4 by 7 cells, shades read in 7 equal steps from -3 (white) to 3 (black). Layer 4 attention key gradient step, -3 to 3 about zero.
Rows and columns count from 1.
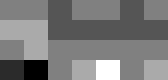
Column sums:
1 1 2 0 -2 2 0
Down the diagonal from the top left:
0 -1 0 -1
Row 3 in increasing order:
-1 0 0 0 0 0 0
